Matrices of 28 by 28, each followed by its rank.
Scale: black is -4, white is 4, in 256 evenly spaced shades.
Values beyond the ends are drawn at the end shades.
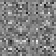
five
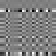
one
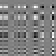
one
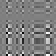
one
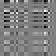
one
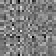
five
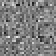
five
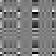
one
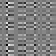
one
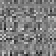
five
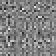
five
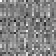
five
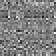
five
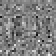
five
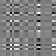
one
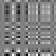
one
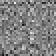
five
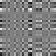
one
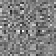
five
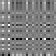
one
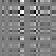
one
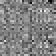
five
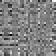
five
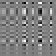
one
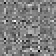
five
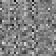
five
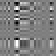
one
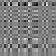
one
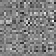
five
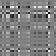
one
